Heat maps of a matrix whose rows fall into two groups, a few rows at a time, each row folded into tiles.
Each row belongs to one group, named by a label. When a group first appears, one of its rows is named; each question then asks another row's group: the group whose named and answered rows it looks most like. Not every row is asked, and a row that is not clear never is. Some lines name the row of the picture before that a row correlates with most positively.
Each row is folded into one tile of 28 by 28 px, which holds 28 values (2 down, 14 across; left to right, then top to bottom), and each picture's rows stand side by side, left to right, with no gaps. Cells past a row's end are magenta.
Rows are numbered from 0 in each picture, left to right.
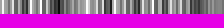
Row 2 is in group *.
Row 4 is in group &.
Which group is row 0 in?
&
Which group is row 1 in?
&
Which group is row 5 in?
&
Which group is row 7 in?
*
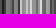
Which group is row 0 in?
*
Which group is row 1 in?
&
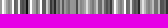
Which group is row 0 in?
&
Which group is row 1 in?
&
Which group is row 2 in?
*
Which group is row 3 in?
&
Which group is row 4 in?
&
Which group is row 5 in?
&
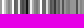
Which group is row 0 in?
&
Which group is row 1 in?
&
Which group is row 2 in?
*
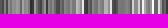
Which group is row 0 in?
*
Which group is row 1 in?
*
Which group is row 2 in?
*
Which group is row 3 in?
*
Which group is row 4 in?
*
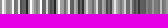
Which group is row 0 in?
&
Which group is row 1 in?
&
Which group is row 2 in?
&
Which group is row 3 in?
&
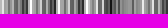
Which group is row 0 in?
&
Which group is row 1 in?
&
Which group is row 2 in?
&
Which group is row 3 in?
&
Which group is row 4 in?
*
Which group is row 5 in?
&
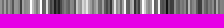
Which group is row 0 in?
*
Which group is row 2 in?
*
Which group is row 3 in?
&
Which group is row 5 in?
&
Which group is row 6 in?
*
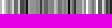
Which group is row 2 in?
*
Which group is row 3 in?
&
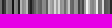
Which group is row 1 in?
*
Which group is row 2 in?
&
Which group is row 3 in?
&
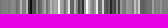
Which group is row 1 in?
*
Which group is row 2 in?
&
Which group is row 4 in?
*
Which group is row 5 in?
*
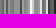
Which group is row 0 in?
*
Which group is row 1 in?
&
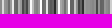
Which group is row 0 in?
&
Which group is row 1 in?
&
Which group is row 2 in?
&
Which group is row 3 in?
*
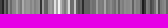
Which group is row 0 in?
*
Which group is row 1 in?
*
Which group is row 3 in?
*
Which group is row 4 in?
*
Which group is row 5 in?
*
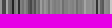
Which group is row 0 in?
*
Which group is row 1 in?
*
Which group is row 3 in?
*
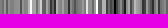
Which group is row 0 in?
*
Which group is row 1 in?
&
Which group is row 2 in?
*
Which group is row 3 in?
&
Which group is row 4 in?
*
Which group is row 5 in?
*
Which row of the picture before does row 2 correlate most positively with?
3
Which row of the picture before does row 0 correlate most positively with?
2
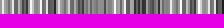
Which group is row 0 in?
&
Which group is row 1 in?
&
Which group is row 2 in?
&
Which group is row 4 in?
&
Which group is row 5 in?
*
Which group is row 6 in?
&
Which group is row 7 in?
&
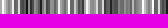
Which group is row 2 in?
&
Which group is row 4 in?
*
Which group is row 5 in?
&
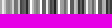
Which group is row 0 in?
&
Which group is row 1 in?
&
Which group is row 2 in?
&
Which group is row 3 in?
&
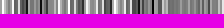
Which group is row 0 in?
&
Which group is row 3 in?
&
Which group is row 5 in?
*
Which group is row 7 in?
*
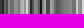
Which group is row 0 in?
*
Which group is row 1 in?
*
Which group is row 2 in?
*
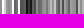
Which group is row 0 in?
&
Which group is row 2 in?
*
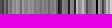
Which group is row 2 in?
*
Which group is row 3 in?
*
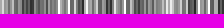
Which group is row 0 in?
&
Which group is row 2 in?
&
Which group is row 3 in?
&
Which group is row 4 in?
&
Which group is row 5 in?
*
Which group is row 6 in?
&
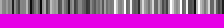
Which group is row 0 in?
*
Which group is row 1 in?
*
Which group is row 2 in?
*
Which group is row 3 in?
*
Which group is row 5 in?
&
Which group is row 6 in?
&
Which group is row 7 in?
&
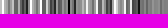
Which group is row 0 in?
&
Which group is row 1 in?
&
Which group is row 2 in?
*
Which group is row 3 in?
&
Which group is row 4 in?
&
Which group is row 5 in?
*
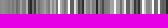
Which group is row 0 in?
*
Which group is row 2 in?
&
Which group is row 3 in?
*
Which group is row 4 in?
&
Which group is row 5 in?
&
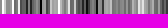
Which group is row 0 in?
&
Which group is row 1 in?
*
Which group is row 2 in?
&
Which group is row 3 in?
*
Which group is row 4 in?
*
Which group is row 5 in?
&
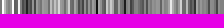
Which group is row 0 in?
&
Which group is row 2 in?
&
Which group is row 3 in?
*
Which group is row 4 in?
*
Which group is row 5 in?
*
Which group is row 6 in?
&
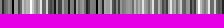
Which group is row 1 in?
&
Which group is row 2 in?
*
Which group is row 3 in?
*
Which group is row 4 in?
*
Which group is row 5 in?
&
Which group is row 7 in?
&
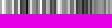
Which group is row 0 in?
&
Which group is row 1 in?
&
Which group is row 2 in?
&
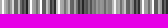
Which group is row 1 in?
&
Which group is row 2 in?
&
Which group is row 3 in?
*
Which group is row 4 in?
&
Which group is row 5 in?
&
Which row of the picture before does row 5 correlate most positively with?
1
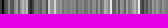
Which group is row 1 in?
*
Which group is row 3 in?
*
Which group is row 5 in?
*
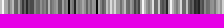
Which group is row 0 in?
&
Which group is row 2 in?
*
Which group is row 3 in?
*
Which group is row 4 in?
&
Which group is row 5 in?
&
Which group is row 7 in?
*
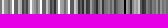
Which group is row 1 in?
&
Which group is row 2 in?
&
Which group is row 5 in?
*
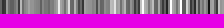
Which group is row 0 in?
*
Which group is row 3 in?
*
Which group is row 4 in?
&
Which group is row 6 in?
&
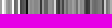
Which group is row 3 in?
*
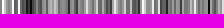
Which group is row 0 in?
&
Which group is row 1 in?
*
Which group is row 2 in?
*
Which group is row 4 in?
&
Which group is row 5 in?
&
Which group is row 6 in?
*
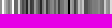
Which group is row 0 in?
&
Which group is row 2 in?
*
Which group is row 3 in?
*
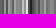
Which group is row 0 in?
*
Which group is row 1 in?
*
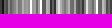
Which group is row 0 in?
*
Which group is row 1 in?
&
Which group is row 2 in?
&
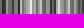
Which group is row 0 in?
*
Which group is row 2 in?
&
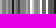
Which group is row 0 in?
*
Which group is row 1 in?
&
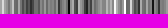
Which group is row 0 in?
&
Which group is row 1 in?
*
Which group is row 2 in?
*
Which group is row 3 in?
*
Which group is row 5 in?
*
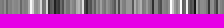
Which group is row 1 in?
&
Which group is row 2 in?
*
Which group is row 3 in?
*
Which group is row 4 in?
*
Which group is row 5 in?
*
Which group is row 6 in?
&
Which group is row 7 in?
*
